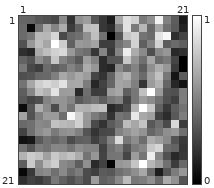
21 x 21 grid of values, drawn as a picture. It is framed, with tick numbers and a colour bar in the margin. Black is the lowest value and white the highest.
Rings: centred on the top left. Histogram: bell-shaped. Stripes: upright, repeating 2 times. Mirror symmetry: none.
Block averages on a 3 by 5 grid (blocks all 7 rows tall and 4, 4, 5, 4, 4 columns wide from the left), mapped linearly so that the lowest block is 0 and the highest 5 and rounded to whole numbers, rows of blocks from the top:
13141 | 25140 | 13041
